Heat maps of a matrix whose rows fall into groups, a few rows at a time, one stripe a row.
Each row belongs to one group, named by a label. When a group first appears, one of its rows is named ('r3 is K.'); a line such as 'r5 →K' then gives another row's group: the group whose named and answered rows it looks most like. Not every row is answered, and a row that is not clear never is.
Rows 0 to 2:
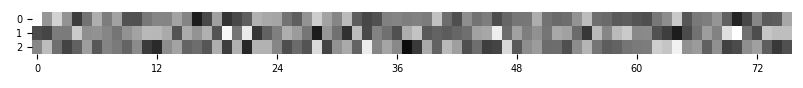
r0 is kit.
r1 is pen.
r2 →kit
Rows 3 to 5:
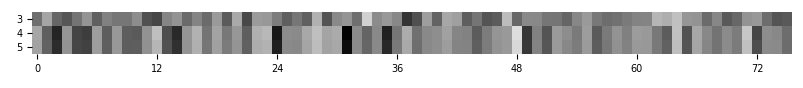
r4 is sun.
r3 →kit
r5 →sun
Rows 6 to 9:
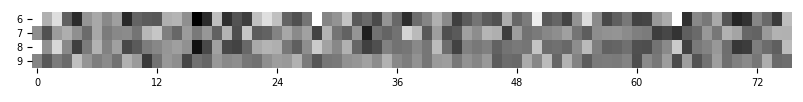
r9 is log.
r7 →pen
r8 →kit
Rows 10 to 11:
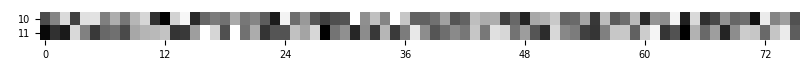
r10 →log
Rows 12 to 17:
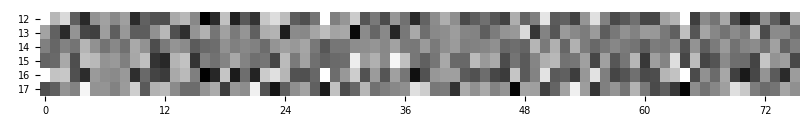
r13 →sun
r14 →log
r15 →log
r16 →kit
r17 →pen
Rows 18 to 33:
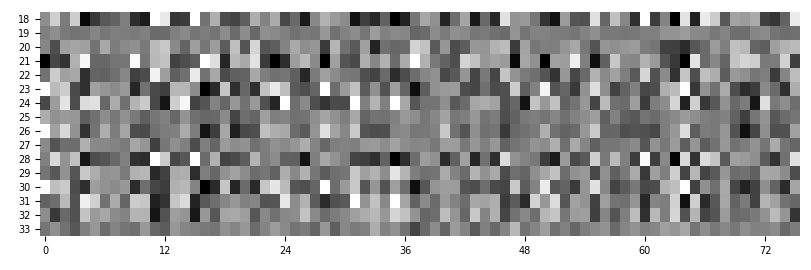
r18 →sun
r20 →pen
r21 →pen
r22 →sun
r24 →log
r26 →kit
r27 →log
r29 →log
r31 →log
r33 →kit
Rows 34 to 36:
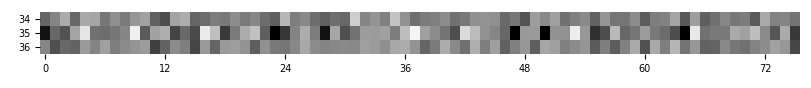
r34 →log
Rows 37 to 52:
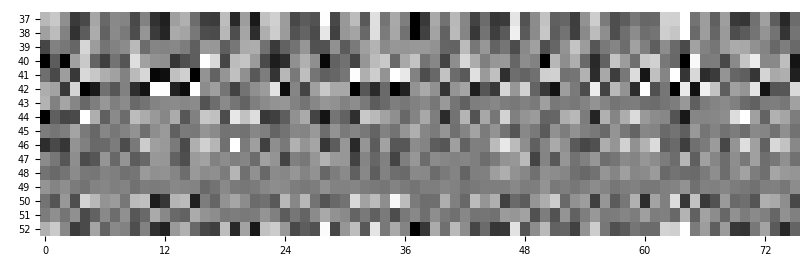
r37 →kit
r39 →pen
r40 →pen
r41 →log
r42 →sun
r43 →kit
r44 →pen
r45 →pen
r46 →pen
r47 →sun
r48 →pen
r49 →kit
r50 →log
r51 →sun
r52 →kit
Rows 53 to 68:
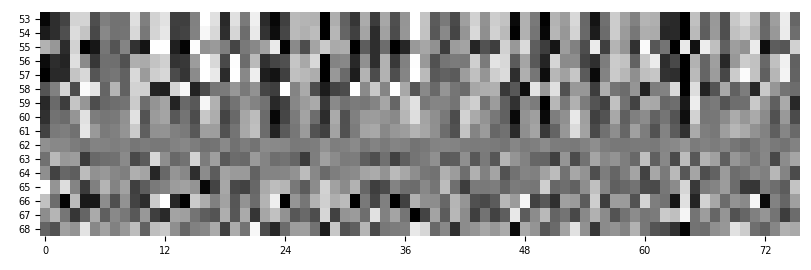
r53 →pen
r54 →pen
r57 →pen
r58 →log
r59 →pen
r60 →pen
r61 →pen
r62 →kit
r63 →sun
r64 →log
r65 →kit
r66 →sun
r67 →kit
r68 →pen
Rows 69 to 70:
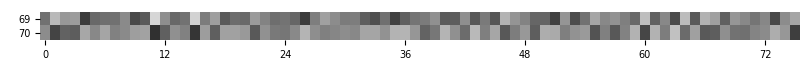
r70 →log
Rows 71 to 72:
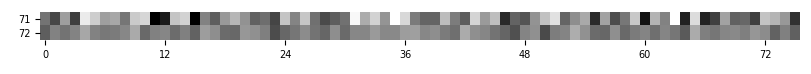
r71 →log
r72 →pen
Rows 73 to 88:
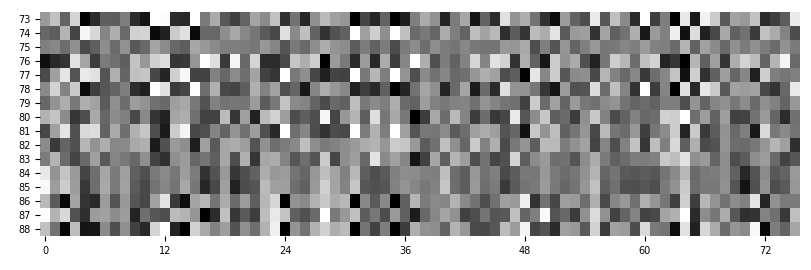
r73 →sun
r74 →log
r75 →sun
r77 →log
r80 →kit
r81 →log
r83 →kit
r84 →kit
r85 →kit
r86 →sun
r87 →kit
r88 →sun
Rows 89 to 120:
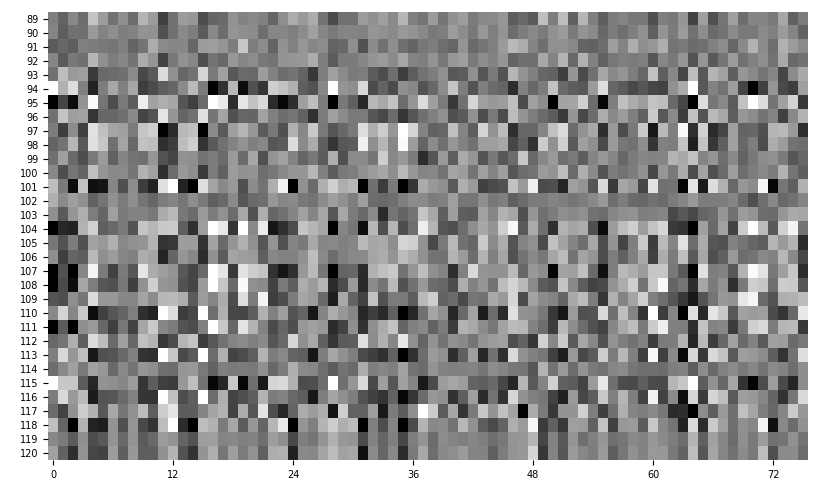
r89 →log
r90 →log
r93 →sun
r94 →kit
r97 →log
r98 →log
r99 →kit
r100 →log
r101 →sun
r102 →kit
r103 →pen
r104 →pen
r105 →log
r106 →log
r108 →pen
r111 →pen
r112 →log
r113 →sun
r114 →log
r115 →kit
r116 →sun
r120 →sun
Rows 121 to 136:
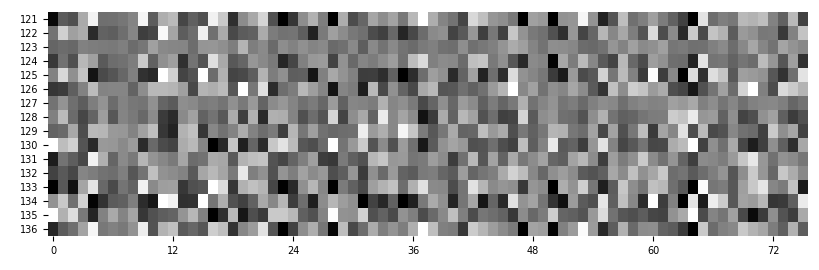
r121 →pen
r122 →sun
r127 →kit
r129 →log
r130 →kit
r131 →pen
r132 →pen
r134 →sun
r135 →kit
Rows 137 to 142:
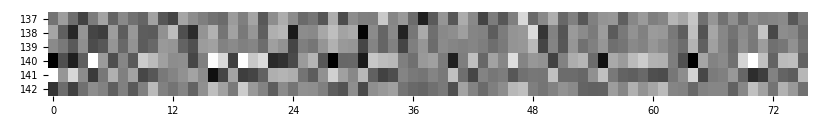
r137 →kit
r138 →sun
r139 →sun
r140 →pen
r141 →kit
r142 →pen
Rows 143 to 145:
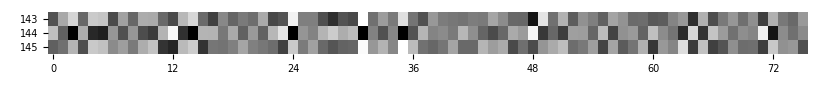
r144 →sun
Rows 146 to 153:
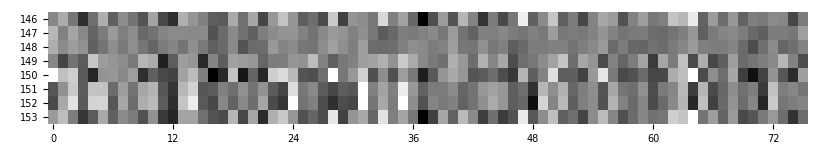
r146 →kit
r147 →kit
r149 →log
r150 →kit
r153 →kit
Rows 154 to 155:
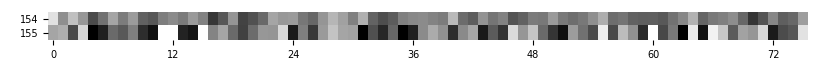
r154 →kit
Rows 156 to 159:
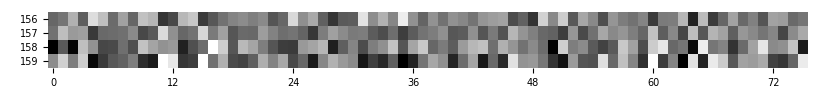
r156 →log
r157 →sun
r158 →pen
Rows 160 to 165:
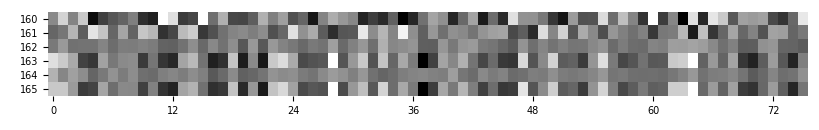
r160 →sun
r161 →log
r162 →kit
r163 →kit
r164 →kit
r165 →kit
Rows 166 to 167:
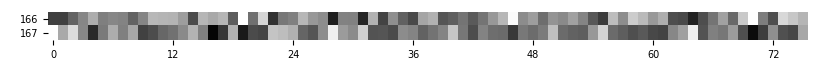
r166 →pen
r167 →kit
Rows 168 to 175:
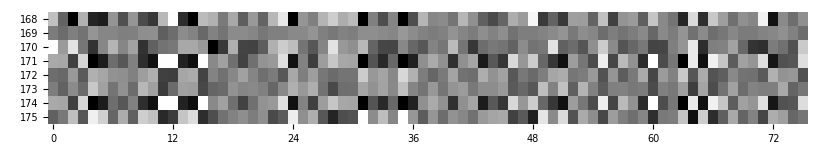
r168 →sun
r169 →log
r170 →kit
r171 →sun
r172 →log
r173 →log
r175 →log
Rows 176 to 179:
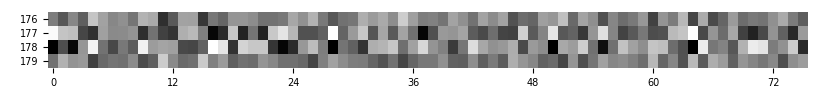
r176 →log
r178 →pen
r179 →sun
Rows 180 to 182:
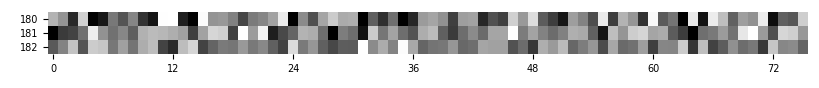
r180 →sun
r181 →pen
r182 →log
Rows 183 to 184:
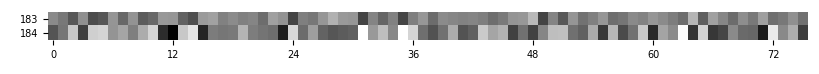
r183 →sun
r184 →log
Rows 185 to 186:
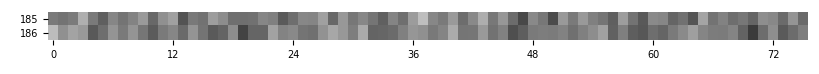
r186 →kit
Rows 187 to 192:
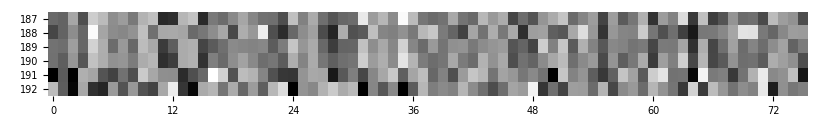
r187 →log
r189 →log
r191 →pen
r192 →sun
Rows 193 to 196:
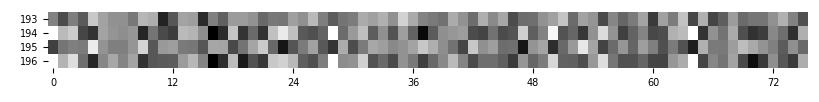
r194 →kit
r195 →pen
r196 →kit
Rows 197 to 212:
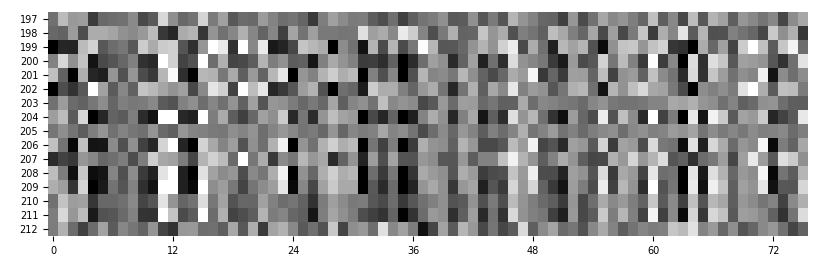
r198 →log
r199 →pen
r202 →pen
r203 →kit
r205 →kit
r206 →sun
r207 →pen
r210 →sun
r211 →sun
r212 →kit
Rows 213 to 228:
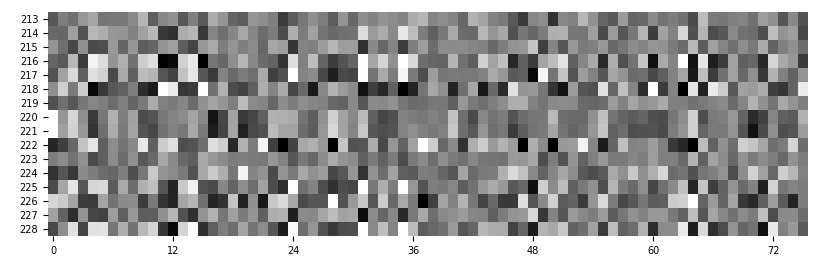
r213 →pen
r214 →log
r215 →sun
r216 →log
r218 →sun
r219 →pen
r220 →kit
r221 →kit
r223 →sun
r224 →pen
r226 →kit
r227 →sun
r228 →log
